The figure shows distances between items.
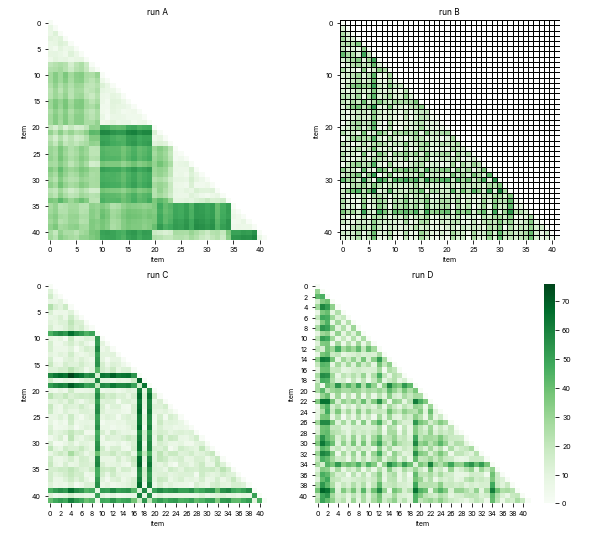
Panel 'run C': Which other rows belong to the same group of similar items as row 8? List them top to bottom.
0, 1, 2, 3, 4, 5, 6, 7, 10, 11, 12, 13, 14, 15, 16, 18, 20, 21, 22, 23, 24, 25, 26, 27, 28, 29, 30, 31, 32, 33, 34, 35, 36, 37, 38, 40
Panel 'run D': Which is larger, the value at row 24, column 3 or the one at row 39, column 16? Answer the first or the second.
the second
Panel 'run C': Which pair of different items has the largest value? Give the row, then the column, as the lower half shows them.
17, 4
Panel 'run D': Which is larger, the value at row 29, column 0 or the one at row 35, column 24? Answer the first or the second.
the first
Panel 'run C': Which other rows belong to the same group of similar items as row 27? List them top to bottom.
0, 1, 2, 3, 4, 5, 6, 7, 8, 10, 11, 12, 13, 14, 15, 16, 18, 20, 21, 22, 23, 24, 25, 26, 28, 29, 30, 31, 32, 33, 34, 35, 36, 37, 38, 40
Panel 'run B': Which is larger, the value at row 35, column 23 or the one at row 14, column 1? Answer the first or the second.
the second
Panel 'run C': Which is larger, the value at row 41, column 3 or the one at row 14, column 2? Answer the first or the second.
the first
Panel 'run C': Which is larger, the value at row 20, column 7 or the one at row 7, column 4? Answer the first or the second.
the second
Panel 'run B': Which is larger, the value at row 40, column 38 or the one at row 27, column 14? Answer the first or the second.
the second
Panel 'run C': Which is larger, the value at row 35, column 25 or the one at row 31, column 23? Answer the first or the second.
the first
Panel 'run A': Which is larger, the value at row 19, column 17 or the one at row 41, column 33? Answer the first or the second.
the second
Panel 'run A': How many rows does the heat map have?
42
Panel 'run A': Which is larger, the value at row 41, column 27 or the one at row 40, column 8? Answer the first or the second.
the second
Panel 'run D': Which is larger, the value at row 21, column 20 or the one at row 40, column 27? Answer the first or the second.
the first
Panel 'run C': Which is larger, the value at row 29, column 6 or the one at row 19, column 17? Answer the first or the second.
the second
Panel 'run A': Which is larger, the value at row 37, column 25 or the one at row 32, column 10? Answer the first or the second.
the first
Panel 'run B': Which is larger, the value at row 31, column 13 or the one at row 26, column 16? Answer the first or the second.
the second
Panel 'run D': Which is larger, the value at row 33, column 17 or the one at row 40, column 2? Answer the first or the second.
the second
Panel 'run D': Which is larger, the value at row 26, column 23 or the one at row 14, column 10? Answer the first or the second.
the first
